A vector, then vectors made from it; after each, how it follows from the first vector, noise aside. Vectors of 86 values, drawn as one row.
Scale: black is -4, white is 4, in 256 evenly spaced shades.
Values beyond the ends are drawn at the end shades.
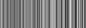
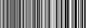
scaled up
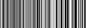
scaled up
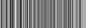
wrapped around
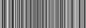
wrapped around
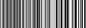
scaled up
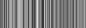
wrapped around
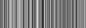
wrapped around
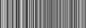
wrapped around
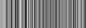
wrapped around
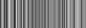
wrapped around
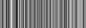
wrapped around
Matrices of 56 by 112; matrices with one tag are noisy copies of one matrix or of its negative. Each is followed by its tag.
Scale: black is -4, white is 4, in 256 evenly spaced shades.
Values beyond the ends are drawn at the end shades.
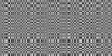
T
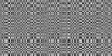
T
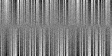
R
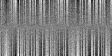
R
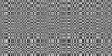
T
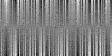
R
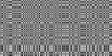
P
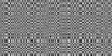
T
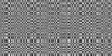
T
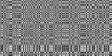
P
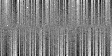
R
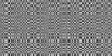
T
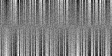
R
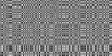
P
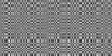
T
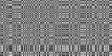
P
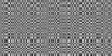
T
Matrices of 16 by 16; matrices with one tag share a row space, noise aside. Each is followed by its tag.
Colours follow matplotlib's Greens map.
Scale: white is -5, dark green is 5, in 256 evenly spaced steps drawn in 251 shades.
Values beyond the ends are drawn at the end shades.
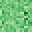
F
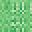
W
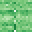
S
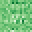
W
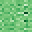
F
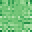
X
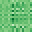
W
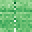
S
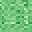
F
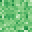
F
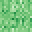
W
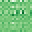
W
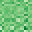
F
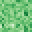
F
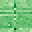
S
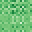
W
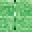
S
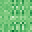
W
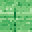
S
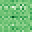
W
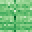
S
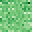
X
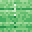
S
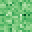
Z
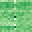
S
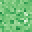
F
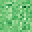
Z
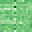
S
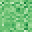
F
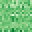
W
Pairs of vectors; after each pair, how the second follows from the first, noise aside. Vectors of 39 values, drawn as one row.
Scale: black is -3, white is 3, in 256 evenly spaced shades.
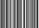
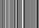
partly zeroed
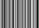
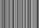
shrunk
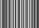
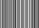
partly zeroed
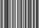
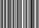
reversed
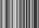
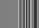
partly zeroed
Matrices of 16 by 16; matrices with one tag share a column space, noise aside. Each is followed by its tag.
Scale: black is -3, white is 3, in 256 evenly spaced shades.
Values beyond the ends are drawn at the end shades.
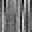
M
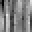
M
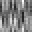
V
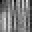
M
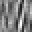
V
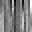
M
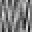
V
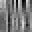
M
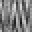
V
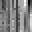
M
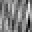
V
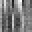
M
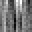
M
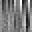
M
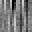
M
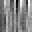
M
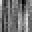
M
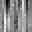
M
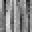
M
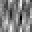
V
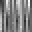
M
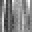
M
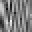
V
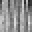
M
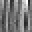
M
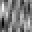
V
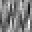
V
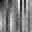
M
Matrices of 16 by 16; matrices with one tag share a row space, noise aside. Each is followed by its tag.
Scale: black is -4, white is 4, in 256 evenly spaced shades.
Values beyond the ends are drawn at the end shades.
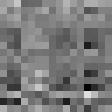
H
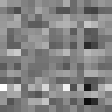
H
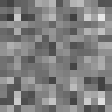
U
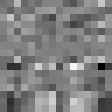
U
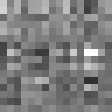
H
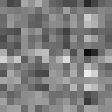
H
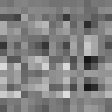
H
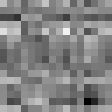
H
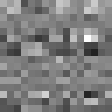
H
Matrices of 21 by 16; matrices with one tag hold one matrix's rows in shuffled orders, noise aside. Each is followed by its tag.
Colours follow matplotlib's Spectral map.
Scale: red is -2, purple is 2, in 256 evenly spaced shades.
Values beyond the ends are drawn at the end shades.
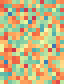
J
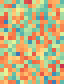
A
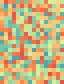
A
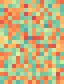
J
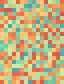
A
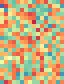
A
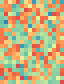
J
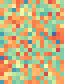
J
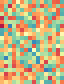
A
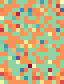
J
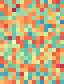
A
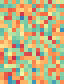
A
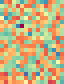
A
